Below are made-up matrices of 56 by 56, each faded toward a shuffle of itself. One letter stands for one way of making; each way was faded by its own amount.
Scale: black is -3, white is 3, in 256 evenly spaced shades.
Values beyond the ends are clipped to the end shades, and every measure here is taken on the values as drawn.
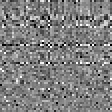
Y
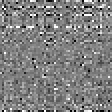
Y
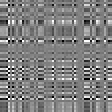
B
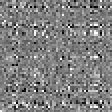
Y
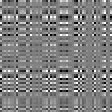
B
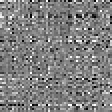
Y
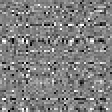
Y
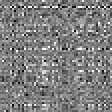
Y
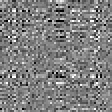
Y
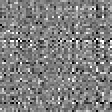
Y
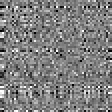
Y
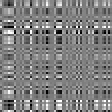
B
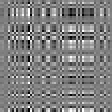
B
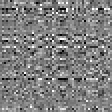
Y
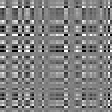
B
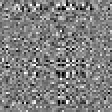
Y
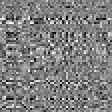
Y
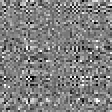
Y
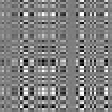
B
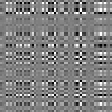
B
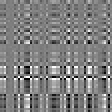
B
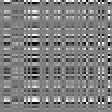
B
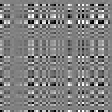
B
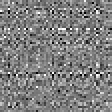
Y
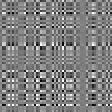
B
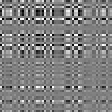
B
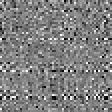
Y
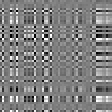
B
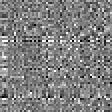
Y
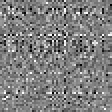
Y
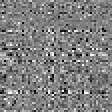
Y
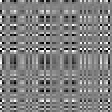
B
